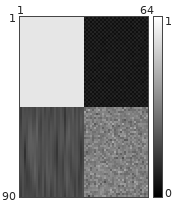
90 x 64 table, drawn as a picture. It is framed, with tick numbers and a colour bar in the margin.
It is made of 2 by 2 panels. Panel 1,1: very high, flat. Panel 1,2: very low, checkered, faint in contrast. Panel 2,1: low, streaked downward, faint in contrast. Panel 2,2: middling, fine-grained.
